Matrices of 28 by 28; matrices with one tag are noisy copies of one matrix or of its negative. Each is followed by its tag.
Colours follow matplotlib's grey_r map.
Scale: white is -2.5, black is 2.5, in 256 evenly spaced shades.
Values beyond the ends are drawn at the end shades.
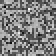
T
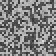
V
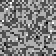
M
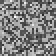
T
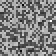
M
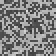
T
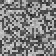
T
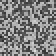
V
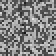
V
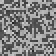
T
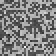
T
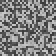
M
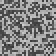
T
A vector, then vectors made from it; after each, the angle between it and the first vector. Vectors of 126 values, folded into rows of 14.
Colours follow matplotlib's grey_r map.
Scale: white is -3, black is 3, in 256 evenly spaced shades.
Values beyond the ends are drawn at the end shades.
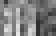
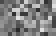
orthogonal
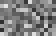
orthogonal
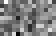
partly opposed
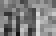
nearly opposite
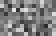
orthogonal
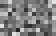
orthogonal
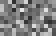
orthogonal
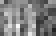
nearly parallel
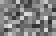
orthogonal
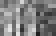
nearly parallel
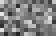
orthogonal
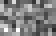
partly aligned
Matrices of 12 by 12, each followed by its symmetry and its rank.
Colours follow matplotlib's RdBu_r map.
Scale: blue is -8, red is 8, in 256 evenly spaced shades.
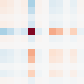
symmetric, rank one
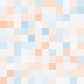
neither, full rank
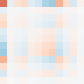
symmetric, rank one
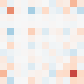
symmetric, rank two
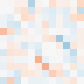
antisymmetric, full rank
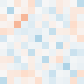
symmetric, full rank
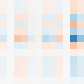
neither, rank one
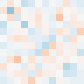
symmetric, full rank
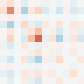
symmetric, rank two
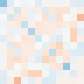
symmetric, full rank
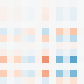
neither, rank one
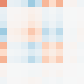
symmetric, rank one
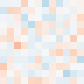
neither, full rank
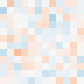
antisymmetric, full rank
